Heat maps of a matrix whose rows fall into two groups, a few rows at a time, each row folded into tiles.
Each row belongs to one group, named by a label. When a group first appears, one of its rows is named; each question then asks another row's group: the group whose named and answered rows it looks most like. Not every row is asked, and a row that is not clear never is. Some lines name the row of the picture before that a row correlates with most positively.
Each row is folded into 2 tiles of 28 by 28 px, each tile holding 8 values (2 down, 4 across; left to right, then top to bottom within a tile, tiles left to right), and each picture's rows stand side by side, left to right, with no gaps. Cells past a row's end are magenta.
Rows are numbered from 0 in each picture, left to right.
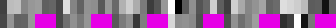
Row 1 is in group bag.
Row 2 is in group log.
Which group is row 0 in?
bag
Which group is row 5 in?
log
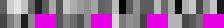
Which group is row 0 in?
log
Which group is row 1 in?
bag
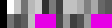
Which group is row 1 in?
bag
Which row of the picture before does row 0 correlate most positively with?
1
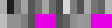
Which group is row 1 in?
bag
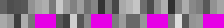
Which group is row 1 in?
log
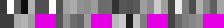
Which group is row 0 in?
bag
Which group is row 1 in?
bag
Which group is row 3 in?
bag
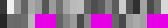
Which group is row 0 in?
bag
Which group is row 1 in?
log
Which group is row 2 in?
bag
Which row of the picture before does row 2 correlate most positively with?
0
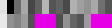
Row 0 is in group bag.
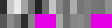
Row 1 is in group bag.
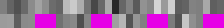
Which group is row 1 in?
log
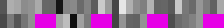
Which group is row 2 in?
bag
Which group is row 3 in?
bag
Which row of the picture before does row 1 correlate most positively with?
2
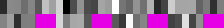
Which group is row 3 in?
log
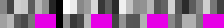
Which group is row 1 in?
bag
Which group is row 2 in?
bag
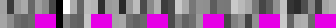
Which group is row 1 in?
bag
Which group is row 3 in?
bag
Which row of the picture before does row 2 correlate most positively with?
0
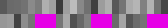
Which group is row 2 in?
bag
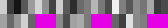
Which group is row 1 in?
log
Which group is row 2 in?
log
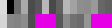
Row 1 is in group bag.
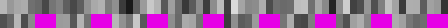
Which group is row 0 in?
log
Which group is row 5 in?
bag
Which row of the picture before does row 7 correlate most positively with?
0
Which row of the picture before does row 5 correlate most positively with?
1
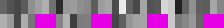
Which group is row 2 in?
bag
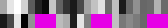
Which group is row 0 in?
log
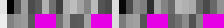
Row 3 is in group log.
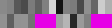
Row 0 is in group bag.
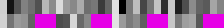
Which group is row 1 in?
log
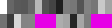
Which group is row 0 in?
log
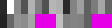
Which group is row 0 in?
bag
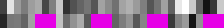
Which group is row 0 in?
bag
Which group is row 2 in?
log
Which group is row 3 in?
log
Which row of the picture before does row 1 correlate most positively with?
1
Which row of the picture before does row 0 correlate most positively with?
0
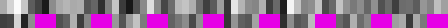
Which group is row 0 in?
log
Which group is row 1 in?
log
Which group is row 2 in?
log
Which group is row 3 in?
log
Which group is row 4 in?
bag
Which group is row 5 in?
bag
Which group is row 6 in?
log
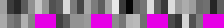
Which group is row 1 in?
bag
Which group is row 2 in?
log
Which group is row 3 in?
log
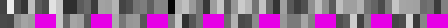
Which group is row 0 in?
bag
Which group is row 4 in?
bag
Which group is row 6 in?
log
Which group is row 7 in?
log
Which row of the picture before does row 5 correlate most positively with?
0
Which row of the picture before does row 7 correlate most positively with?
3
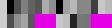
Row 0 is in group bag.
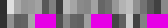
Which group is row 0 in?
bag
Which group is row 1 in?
bag
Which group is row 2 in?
log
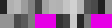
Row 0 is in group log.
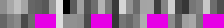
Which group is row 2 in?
bag
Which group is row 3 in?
log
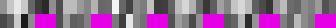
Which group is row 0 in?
log
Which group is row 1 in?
bag
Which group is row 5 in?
log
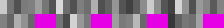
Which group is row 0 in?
log
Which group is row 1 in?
log
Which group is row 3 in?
bag
